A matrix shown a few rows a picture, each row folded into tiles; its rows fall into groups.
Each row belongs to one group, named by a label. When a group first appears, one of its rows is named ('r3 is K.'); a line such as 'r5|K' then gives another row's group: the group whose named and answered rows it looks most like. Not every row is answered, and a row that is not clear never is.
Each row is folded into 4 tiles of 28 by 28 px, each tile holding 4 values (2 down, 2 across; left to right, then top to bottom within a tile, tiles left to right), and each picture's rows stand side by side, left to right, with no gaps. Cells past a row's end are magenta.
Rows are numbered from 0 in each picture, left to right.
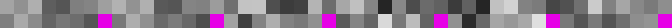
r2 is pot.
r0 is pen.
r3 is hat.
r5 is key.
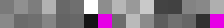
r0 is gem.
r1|pen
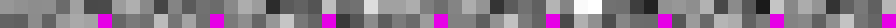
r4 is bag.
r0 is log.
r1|hat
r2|bag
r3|key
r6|bag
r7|bag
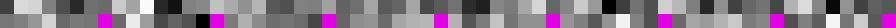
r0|pot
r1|pen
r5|bag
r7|hat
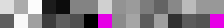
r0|pen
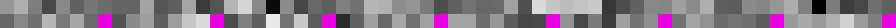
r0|hat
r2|hat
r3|key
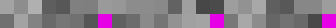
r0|pen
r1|log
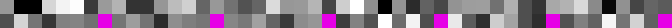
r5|hat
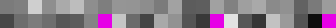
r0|key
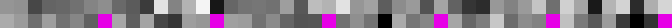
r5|gem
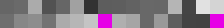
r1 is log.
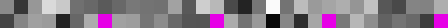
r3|pen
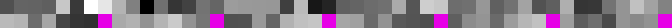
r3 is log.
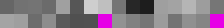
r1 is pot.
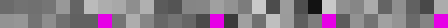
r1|pen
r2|bag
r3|bag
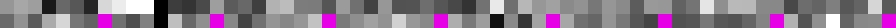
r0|bag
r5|gem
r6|key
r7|pot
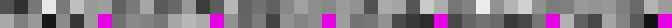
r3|gem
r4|key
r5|gem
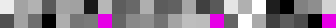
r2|pen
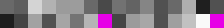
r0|key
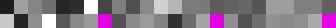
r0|pot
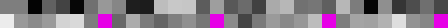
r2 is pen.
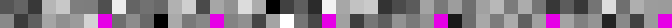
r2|bag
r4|key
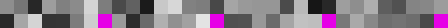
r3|pen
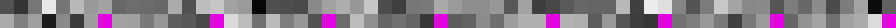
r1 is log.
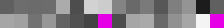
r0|log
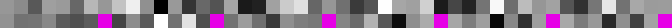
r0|gem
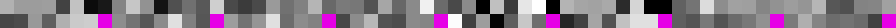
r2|pot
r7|pen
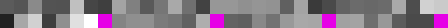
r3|log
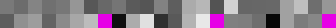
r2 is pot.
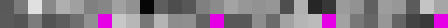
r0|key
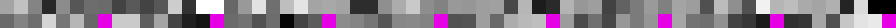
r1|log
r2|key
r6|gem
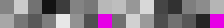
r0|bag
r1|pen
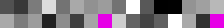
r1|bag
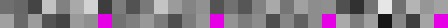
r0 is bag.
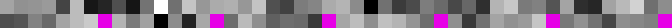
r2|pen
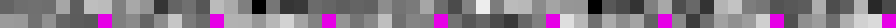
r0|log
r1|bag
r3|pot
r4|key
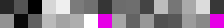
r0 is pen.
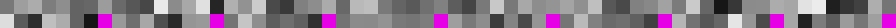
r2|pen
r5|pen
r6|bag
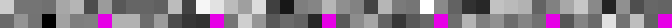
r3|gem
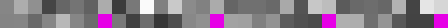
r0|bag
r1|key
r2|log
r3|log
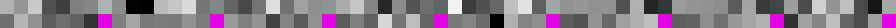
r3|hat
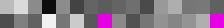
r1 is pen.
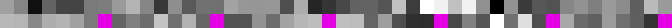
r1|hat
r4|hat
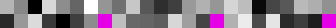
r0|gem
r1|bag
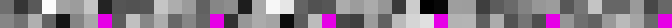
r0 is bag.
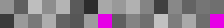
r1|hat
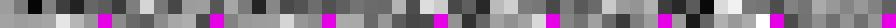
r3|log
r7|key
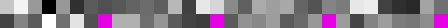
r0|hat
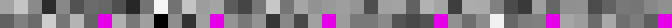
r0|hat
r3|gem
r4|pot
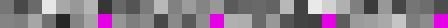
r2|log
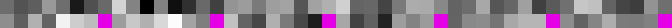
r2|gem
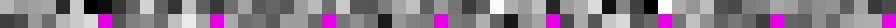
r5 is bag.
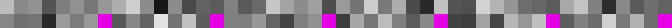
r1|hat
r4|key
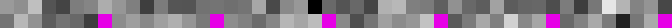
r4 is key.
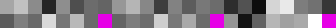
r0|hat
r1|hat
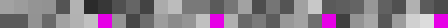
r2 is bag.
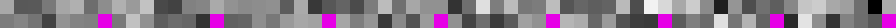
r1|pen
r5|log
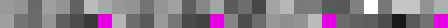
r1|gem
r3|key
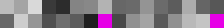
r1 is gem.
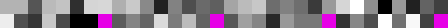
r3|hat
